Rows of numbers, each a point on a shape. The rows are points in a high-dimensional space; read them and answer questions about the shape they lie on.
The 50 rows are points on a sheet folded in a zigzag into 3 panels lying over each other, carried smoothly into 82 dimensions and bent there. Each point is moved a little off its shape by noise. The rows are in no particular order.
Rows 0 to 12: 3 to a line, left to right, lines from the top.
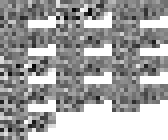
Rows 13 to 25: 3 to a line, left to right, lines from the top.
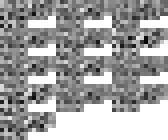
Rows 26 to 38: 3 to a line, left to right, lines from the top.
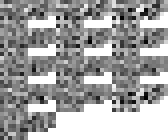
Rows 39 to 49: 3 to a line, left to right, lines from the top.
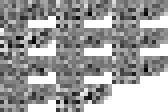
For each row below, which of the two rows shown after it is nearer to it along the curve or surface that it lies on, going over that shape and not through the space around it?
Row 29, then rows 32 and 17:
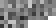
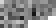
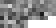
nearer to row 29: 17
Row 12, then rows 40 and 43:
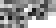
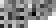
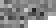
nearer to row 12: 40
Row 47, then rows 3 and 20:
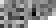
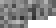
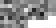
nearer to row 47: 3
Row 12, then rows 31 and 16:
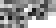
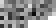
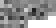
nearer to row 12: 31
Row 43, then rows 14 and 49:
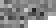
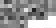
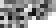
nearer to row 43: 14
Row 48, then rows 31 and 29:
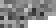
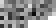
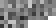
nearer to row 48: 31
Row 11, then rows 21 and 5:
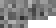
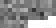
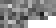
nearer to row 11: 5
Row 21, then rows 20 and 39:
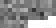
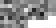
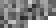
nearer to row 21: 20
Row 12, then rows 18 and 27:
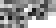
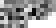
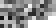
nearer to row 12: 18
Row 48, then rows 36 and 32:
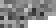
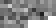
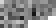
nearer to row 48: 36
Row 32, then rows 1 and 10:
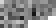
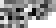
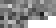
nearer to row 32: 1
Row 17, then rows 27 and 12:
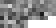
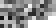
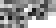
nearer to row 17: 27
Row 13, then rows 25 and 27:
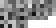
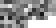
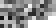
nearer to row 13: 27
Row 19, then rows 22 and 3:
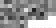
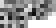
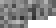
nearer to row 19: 3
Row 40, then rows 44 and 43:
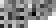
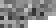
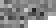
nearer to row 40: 44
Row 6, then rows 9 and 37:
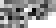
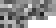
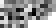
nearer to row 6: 37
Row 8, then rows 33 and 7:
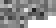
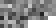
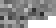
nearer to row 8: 7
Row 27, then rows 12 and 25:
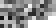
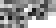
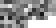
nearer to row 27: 25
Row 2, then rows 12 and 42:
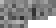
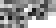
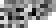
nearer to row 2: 42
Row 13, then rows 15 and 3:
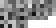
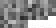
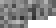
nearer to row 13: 15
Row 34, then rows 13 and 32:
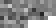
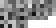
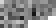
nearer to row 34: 13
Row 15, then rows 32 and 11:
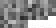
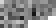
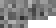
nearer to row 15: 11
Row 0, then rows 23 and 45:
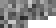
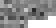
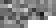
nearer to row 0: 45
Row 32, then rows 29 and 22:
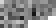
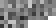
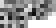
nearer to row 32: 22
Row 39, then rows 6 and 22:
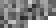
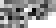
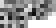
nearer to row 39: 22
